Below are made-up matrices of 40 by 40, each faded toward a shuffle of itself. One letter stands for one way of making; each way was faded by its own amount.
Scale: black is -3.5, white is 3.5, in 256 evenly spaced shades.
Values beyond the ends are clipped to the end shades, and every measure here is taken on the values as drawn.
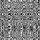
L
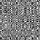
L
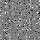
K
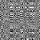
L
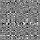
L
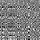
L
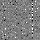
K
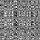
L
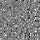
K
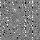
K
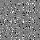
K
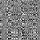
L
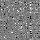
K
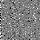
K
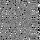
K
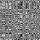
L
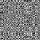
L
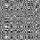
L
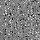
K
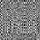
L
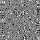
K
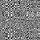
L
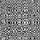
L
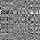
L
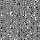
K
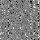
K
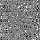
K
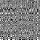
L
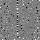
K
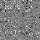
K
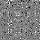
K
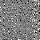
K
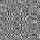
L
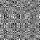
L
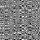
L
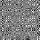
L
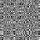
L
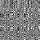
L
